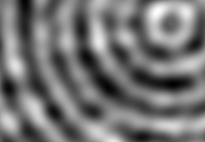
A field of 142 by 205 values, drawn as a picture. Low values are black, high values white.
Lone odd cells: none. Rings: centred on the top right. Mirror symmetry: none. Ninth with the highest average: top right. Grain: smooth. Odd rows or columns: none. Ninth with the lowest average: centre.
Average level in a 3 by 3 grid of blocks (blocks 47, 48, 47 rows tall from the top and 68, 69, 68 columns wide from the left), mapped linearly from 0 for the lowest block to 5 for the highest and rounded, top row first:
2 4 5
2 0 1
3 3 3
